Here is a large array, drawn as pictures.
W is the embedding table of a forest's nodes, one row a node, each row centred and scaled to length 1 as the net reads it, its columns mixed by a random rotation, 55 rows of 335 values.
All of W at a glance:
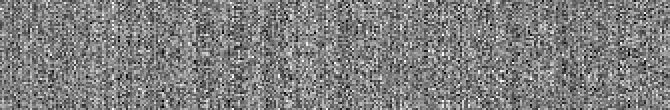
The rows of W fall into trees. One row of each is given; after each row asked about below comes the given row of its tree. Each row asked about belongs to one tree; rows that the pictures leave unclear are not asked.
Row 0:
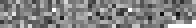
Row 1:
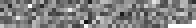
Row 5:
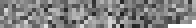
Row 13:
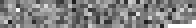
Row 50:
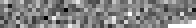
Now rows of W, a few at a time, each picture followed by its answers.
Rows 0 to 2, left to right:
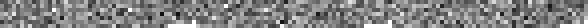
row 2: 5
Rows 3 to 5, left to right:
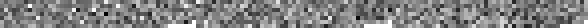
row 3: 1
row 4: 50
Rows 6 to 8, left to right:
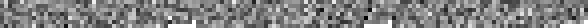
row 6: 1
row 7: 5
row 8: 50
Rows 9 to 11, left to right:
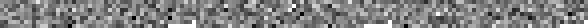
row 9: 5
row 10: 1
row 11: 0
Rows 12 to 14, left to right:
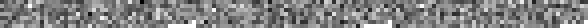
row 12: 1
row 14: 1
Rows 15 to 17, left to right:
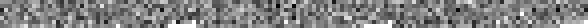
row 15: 13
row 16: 13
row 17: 50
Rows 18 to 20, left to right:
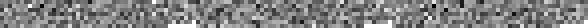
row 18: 1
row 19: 13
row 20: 1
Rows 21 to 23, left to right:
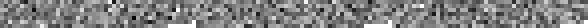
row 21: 5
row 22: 5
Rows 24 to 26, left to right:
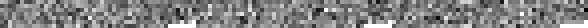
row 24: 50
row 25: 0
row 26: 50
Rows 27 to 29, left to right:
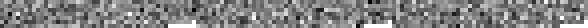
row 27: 50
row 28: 0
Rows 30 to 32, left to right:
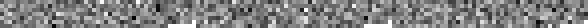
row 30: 5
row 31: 5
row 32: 13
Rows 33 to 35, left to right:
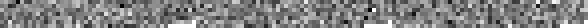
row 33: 50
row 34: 5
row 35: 13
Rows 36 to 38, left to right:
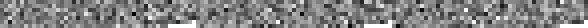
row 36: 13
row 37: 1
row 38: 1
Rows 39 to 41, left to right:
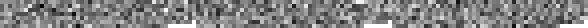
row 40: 13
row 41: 5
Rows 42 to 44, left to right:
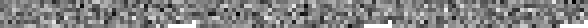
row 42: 13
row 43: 1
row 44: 0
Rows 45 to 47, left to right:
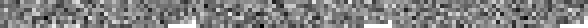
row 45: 50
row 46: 1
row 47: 5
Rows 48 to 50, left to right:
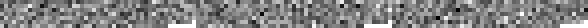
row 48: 1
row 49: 13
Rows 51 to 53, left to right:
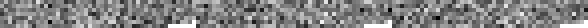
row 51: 5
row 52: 50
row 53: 50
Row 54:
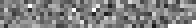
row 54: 1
